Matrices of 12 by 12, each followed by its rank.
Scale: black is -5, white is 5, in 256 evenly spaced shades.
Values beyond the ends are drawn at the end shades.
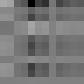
one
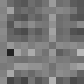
two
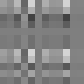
one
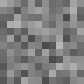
full rank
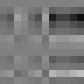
one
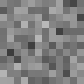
full rank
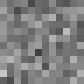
full rank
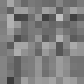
two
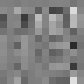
two
